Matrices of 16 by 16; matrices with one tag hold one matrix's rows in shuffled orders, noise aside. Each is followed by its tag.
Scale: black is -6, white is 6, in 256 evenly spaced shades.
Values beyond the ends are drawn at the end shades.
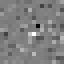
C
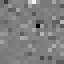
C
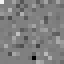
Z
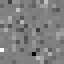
Z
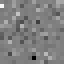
Z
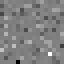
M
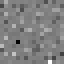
M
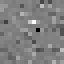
C
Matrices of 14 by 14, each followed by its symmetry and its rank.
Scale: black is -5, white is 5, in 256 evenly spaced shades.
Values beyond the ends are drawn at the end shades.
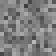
neither, full rank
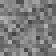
neither, full rank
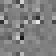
antisymmetric, rank two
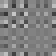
symmetric, rank one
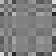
symmetric, rank one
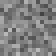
neither, full rank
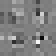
antisymmetric, rank two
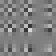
symmetric, rank one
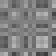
symmetric, rank one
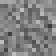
neither, full rank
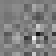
antisymmetric, rank two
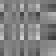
neither, rank one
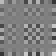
symmetric, rank one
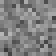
neither, full rank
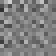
antisymmetric, rank two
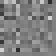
antisymmetric, rank two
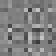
antisymmetric, rank two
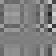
neither, rank one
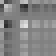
symmetric, rank one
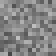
neither, full rank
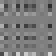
neither, rank one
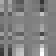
neither, rank one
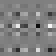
neither, rank one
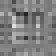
antisymmetric, rank two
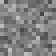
neither, full rank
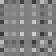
symmetric, rank one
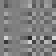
neither, rank one
